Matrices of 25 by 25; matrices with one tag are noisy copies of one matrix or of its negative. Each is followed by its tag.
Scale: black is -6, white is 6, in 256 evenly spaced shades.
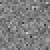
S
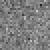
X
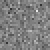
X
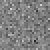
X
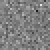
X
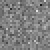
X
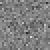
S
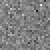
X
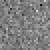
X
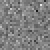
X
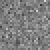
X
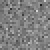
X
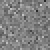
X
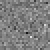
S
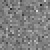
X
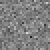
S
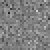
X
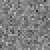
X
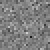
S
